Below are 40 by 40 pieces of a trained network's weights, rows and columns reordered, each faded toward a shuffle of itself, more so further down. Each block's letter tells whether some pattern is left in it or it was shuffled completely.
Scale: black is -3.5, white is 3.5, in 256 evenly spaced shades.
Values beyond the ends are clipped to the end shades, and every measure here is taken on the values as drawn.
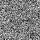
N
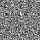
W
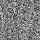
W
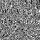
W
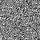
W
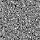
W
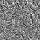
W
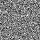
W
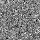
N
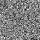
W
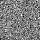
N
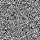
W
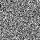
N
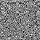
W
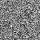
W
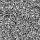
W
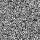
N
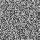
W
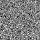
W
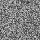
W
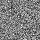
N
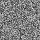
N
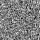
N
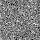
N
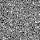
W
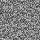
W
